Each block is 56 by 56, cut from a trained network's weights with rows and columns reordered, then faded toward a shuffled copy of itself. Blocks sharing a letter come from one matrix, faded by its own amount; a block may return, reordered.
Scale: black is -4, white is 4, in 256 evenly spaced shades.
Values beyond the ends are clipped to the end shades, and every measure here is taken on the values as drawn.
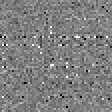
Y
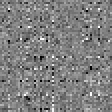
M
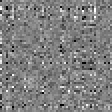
M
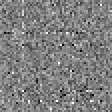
Y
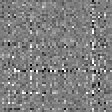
M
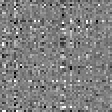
M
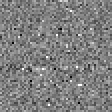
Y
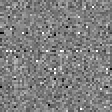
Y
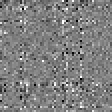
M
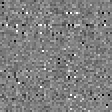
Y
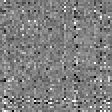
M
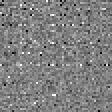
Y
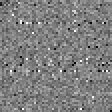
Y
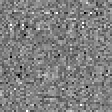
Y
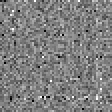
Y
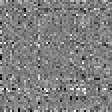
M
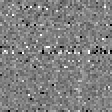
Y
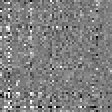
M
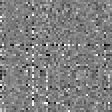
M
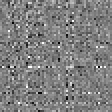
M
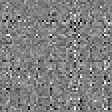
M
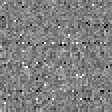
Y
